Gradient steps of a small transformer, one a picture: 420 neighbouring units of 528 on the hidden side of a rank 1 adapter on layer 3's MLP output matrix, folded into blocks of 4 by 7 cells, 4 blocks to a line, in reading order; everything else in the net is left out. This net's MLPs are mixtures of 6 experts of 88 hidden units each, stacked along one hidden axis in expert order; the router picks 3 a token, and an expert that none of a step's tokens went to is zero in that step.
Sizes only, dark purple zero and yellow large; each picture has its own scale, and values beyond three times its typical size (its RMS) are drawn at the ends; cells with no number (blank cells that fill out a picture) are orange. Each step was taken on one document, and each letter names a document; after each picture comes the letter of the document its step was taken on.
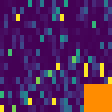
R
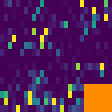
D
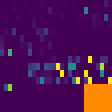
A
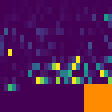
A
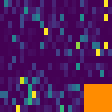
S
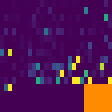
A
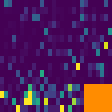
S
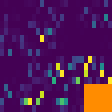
R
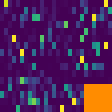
S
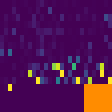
A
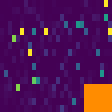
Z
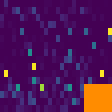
Z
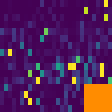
R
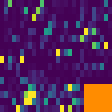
S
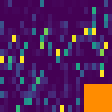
D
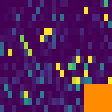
R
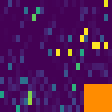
S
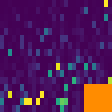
R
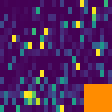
D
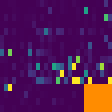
A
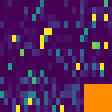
S
